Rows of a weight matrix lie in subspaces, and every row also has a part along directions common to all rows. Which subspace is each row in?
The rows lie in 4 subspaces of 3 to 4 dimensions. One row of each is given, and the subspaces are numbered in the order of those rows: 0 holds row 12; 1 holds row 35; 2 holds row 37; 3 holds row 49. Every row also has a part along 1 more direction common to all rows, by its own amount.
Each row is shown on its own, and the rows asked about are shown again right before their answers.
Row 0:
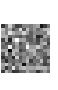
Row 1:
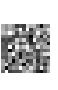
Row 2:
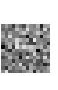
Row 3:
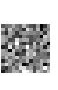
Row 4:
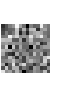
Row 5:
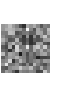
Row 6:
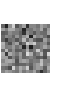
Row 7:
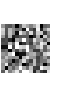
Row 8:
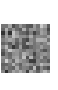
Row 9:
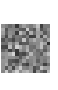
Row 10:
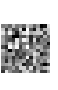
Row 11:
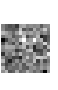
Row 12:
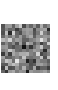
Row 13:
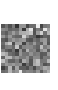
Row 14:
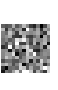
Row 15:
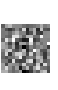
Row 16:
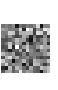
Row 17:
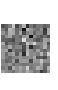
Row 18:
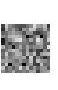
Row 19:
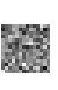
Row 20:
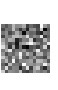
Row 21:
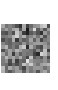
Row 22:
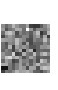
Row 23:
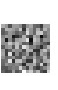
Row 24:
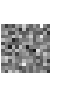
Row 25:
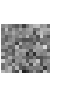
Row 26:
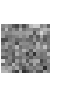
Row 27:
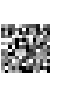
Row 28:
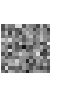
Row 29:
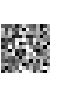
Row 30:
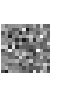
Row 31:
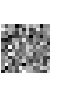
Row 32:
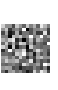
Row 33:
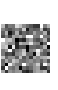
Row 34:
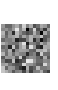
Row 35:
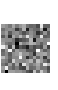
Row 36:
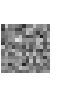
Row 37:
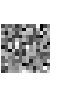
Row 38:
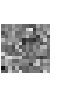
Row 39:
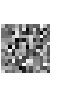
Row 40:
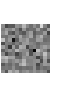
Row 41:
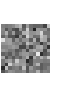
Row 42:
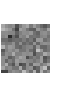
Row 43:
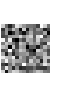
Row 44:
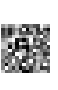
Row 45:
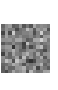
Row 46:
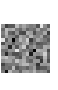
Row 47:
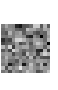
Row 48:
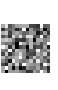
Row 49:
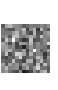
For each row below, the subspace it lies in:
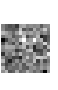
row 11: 2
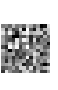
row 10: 0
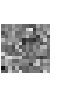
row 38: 2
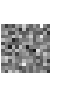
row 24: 3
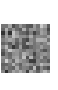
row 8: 0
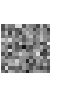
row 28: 0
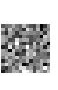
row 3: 2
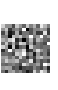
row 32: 1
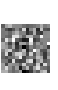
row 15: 3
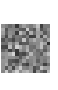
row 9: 3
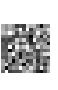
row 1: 2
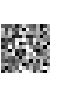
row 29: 2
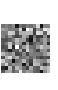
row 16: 2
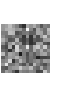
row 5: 2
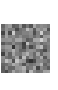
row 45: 0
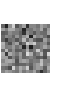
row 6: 1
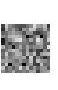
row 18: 0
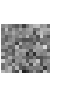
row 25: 2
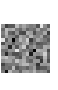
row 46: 3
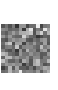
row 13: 2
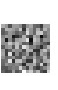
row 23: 3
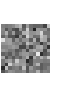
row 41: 0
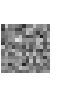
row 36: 0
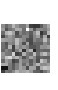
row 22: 2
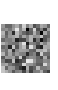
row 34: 0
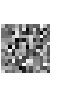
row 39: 0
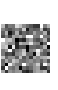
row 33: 0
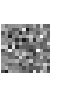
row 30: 1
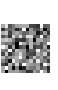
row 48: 1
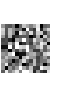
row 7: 3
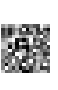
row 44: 3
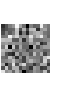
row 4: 1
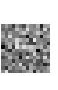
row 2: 1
